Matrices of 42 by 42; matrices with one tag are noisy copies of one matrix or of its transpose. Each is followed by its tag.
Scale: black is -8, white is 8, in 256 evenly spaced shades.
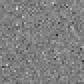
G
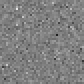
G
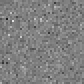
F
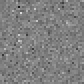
F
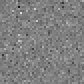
F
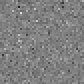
F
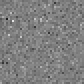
F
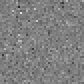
F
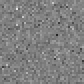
G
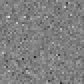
G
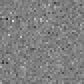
F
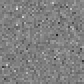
G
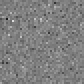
F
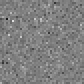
F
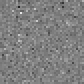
F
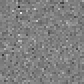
F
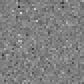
F
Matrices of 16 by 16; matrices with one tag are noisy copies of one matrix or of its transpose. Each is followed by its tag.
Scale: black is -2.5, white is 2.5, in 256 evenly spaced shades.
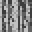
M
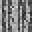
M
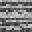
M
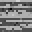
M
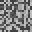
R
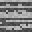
M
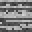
M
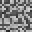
R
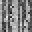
M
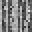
M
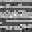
M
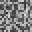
R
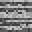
M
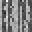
M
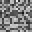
R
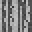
M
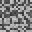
R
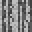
M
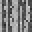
M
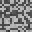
R
